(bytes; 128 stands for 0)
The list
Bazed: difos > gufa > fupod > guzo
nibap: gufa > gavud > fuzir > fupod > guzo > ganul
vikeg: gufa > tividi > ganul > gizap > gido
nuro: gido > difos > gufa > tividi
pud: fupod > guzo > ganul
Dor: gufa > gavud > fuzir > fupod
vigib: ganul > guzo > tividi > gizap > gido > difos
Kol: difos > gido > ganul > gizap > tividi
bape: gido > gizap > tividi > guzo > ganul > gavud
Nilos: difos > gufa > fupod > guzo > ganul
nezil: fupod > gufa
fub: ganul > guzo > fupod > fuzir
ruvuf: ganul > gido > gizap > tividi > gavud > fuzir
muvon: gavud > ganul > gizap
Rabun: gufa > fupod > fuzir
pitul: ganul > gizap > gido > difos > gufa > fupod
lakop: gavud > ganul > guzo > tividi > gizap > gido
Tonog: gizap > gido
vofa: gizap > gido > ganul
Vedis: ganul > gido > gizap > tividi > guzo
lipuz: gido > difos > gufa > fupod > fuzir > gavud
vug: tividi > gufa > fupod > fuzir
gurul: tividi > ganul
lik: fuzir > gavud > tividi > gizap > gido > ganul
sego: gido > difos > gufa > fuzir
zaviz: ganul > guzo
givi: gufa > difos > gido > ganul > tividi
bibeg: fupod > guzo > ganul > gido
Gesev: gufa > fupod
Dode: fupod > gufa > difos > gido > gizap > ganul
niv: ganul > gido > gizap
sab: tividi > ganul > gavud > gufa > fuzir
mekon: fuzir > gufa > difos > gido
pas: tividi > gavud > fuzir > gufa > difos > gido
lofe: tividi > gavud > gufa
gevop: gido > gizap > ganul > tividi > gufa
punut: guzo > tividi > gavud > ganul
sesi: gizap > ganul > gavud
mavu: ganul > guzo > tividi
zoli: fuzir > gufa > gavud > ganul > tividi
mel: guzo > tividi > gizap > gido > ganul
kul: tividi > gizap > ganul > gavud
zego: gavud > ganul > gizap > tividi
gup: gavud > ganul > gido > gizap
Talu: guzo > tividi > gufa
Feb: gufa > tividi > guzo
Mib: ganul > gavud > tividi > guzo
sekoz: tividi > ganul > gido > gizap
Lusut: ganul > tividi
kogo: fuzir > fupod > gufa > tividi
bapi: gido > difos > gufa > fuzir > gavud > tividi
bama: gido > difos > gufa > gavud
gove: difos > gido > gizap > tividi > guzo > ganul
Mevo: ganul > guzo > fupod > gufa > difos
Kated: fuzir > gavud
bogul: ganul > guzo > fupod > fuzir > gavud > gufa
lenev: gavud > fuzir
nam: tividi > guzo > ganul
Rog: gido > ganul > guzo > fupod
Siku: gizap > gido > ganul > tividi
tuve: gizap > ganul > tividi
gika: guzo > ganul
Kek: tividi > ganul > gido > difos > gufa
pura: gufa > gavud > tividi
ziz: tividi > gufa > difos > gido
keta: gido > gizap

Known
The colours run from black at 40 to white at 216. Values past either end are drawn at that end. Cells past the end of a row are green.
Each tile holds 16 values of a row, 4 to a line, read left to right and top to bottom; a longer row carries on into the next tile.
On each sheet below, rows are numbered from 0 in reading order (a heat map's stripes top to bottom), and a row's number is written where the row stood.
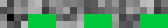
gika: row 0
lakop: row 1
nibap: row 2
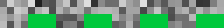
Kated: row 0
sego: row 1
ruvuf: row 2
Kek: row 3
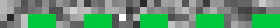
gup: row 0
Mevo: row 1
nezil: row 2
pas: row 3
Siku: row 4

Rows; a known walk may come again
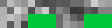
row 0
lipuz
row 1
Siku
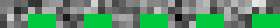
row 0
gevop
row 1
Nilos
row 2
zoli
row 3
gika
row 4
fub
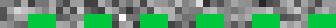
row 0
Mevo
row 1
Vedis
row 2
kogo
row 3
sab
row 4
bogul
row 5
pas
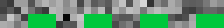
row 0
mavu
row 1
muvon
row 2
sego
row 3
vikeg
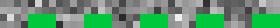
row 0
pitul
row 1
zego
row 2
gove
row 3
bapi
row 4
givi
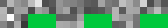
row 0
Dor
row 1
lakop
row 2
ruvuf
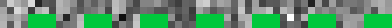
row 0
Kated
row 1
gup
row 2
niv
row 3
gurul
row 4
sesi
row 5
nezil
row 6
Kol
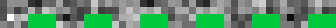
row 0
lofe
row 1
bibeg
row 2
bama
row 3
Kek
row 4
nibap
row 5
mel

